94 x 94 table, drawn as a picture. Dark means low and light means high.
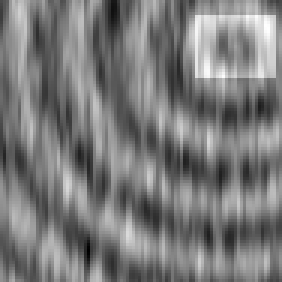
The halves do not mirror each other. The ninth with the highest average is the top right. An odd patch, higher than its surroundings, sits in the top right. Rings spread out from the top right.
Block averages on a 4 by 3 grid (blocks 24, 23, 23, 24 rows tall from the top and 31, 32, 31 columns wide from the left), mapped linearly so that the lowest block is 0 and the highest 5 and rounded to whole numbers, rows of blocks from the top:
2 0 5 | 1 1 1 | 1 1 1 | 1 1 1
